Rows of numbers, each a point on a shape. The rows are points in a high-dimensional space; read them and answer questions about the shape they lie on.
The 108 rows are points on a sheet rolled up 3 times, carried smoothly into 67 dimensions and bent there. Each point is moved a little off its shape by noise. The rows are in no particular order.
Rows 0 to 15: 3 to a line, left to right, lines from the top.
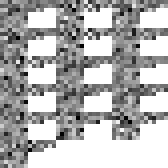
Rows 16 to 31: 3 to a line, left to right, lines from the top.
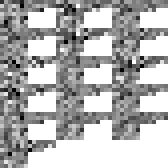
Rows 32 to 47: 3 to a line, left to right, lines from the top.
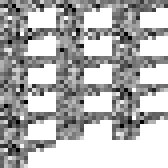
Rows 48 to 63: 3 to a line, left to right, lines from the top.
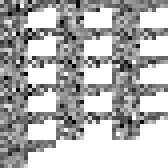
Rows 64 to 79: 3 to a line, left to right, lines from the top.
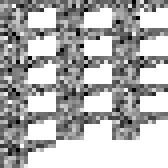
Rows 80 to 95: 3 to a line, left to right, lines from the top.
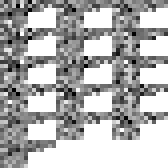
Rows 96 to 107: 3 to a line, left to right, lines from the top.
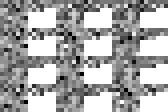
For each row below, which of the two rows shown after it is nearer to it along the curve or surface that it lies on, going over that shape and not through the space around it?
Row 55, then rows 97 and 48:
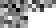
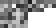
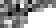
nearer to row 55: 48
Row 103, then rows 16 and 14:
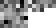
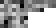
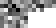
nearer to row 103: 16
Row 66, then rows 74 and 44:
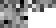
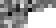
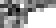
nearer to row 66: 44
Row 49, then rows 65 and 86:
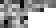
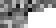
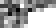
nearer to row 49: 65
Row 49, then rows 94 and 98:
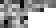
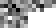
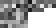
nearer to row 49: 98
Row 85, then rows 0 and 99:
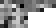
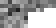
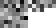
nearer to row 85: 99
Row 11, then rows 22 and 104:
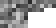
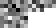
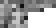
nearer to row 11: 104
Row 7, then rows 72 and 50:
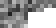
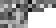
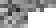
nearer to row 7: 50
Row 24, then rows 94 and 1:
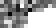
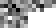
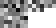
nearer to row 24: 94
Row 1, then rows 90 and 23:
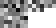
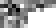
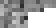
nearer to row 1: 90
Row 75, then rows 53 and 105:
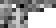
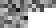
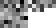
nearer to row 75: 105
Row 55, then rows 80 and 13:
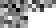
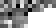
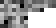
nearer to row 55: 13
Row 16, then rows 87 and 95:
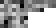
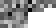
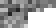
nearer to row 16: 87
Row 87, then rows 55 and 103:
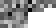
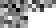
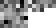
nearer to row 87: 103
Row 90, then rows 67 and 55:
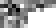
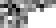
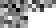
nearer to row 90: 67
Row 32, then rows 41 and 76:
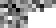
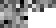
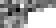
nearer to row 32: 41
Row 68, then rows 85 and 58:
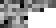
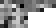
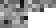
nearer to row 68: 85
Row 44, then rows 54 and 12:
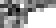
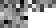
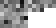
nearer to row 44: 54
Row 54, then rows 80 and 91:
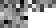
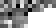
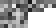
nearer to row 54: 91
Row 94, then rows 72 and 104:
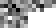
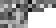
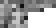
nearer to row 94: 72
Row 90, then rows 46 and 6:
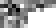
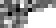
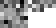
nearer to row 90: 46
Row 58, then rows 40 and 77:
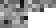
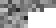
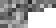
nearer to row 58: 77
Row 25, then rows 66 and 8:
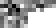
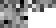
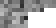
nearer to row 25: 66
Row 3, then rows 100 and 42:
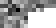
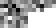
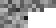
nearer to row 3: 42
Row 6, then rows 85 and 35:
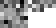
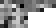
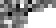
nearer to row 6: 85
